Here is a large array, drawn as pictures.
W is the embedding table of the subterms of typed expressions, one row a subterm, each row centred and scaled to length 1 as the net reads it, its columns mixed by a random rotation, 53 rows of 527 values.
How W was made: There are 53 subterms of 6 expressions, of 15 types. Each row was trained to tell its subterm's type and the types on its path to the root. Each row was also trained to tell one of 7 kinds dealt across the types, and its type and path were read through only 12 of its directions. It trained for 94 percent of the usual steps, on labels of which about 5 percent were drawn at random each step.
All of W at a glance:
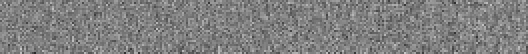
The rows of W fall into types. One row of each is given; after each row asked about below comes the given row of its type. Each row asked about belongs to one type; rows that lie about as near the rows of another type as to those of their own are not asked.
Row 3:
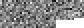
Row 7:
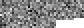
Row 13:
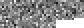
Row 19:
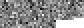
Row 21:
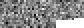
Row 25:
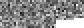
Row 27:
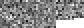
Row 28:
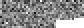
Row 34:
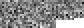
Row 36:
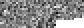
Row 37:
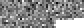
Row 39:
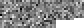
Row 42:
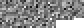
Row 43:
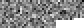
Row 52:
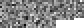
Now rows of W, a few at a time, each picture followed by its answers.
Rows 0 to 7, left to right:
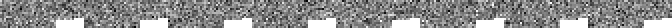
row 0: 28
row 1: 21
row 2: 7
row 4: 43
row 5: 13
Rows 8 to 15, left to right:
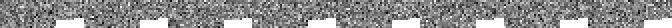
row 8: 36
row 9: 13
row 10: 21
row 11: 36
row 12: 39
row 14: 19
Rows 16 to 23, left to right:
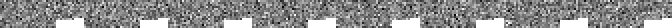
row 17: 42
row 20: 37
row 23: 52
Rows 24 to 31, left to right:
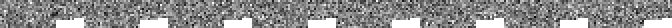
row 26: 52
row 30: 39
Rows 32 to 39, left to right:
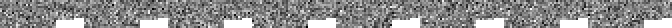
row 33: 28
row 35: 27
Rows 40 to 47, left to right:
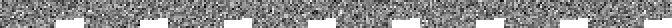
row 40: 7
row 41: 36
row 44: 37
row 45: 13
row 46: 28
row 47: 52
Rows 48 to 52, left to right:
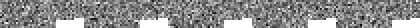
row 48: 52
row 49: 28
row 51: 13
